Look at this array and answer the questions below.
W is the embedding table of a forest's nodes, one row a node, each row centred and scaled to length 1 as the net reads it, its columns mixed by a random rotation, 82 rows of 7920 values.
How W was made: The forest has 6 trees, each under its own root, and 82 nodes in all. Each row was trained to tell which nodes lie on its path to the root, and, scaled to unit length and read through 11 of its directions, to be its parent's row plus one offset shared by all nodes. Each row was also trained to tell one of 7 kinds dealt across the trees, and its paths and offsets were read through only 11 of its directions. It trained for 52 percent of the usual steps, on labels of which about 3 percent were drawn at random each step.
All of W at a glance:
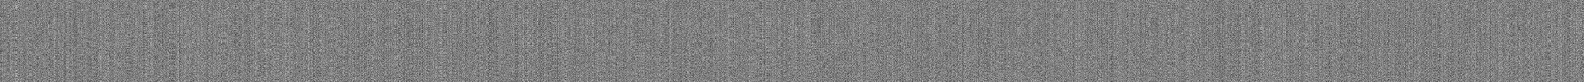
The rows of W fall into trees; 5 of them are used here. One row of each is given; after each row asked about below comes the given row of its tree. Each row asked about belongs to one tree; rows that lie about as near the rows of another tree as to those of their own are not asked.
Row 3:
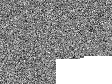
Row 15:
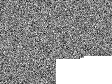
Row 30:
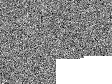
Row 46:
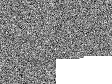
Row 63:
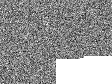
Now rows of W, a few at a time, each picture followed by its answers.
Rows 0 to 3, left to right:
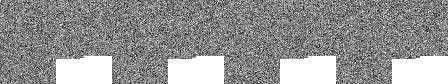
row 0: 30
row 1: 15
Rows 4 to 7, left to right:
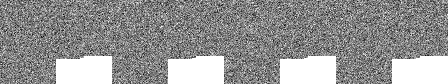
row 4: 30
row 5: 3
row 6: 46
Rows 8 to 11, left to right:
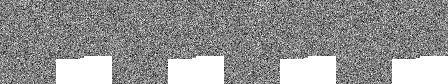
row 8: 3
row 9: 15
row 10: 15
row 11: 3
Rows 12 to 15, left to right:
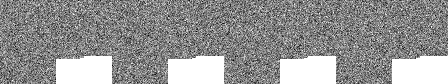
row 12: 30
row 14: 46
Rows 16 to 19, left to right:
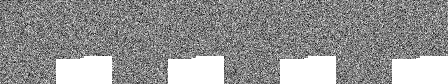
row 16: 15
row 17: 46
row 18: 30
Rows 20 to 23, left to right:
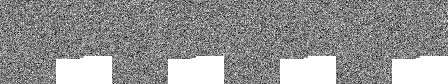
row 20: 30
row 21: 3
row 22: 30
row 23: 30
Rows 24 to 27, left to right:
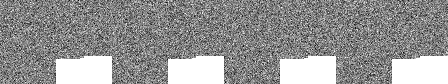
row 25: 63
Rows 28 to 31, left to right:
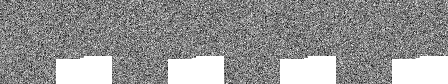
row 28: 15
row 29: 3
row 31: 63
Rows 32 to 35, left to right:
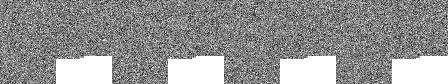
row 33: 15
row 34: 46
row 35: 15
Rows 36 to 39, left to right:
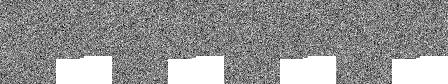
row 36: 30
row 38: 63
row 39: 15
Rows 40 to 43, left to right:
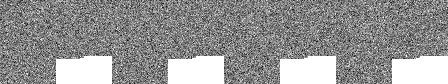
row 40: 15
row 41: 15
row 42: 30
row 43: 46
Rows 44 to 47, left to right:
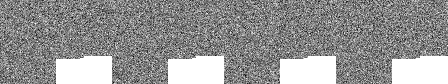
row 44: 63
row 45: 30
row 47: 30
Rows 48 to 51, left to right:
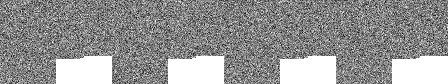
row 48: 3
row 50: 15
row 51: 63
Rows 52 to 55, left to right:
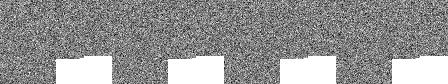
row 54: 30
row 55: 46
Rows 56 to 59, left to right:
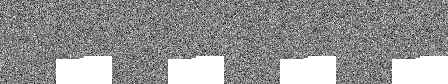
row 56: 46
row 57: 30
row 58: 3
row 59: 3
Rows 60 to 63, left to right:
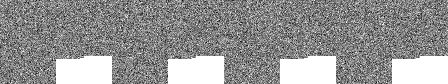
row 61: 46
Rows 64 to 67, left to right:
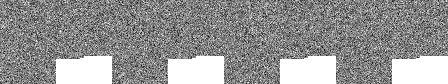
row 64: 3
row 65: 15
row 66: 15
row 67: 46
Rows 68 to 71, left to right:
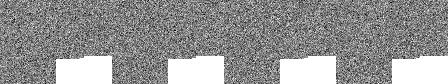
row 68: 46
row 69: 30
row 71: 46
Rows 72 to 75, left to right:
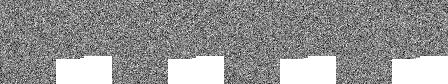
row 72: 30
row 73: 3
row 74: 63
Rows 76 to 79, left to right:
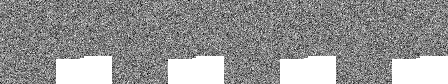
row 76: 3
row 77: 15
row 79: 30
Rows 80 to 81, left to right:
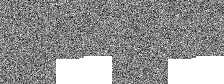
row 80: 63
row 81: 3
